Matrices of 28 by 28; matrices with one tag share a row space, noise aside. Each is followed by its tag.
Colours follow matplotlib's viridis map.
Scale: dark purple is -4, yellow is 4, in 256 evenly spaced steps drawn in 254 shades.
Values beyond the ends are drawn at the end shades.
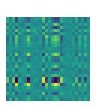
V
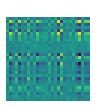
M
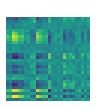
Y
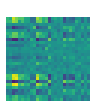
Y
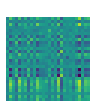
M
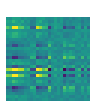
Y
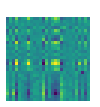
V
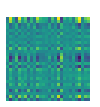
M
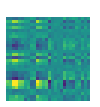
Y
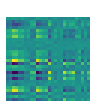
Y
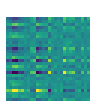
Y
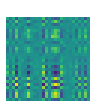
V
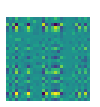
V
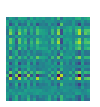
M
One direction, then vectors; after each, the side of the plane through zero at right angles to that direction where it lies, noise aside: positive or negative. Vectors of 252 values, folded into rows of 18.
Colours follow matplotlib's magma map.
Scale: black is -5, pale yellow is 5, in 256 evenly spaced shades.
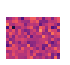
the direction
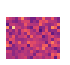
negative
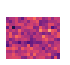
positive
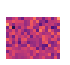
positive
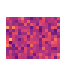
negative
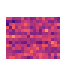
negative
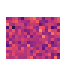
positive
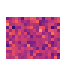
positive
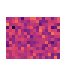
positive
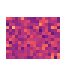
negative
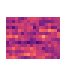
positive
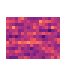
negative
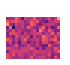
positive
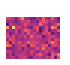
negative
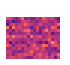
negative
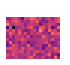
positive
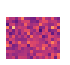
negative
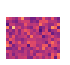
negative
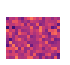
positive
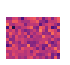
positive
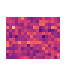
negative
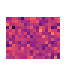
positive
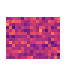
positive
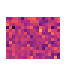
positive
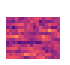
positive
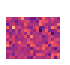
negative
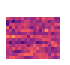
negative
